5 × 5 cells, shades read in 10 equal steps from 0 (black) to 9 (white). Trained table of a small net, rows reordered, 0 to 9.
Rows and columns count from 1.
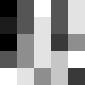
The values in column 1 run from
0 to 9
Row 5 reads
9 8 5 7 2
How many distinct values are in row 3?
4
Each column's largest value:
9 8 9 7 9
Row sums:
23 23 20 32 31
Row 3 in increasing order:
0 2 5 5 8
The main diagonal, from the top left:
0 3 8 7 2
